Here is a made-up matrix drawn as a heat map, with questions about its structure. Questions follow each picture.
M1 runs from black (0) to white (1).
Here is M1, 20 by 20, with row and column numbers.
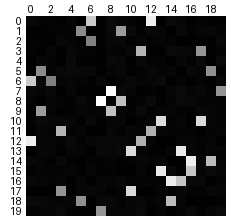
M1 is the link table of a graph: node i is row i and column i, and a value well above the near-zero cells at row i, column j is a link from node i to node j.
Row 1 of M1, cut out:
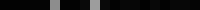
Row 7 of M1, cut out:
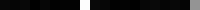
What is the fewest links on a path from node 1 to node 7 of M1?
3
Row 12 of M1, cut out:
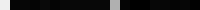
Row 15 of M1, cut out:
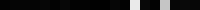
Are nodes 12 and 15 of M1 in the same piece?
yes
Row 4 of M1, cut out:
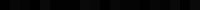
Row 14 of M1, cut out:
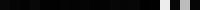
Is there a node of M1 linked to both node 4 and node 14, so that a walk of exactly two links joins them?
no
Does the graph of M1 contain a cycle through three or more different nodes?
no
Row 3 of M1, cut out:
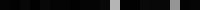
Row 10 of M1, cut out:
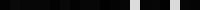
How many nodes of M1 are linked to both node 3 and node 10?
1
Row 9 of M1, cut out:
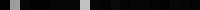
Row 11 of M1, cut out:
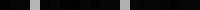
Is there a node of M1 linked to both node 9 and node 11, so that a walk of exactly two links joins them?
no
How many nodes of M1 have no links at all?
1
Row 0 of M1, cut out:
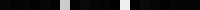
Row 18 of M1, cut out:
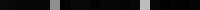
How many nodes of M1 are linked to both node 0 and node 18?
0
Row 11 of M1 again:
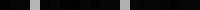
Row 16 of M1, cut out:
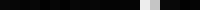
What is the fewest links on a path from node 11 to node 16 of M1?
6
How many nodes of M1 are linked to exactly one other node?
2
